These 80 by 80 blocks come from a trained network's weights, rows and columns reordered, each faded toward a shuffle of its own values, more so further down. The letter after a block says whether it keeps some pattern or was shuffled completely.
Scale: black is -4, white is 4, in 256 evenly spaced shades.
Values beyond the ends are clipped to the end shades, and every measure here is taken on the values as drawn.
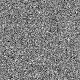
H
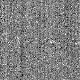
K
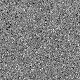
H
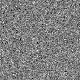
K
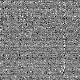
K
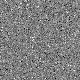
H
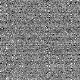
K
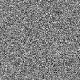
K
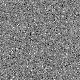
H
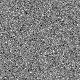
H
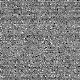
K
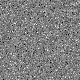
H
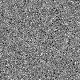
H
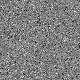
H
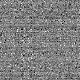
K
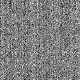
K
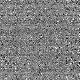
K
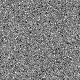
H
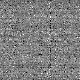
K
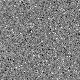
H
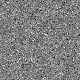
H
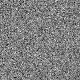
H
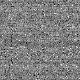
K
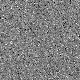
H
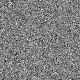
H
